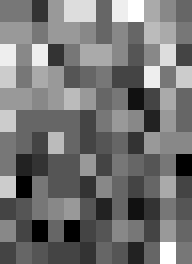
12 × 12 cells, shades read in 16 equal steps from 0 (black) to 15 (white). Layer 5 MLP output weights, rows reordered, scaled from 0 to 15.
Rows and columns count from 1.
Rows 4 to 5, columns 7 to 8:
7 4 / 6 7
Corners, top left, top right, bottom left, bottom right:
7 6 4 7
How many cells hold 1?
2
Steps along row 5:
same down up up down down up down up up down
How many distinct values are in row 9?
9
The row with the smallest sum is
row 8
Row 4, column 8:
4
